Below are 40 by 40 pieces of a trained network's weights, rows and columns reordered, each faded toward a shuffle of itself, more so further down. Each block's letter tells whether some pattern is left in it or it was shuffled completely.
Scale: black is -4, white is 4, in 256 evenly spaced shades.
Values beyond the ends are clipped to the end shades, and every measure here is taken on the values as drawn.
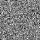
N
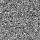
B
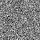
B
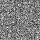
B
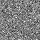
B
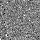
B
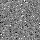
B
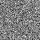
B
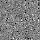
N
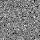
N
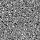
B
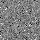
B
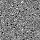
B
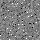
B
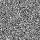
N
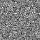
N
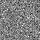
B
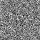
B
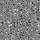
N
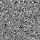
N
